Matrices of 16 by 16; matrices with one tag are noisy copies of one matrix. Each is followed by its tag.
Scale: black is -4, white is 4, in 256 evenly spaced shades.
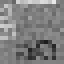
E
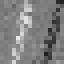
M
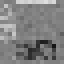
E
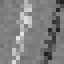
M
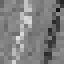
M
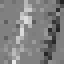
M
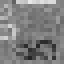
E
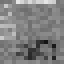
E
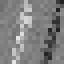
M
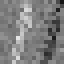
M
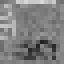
E
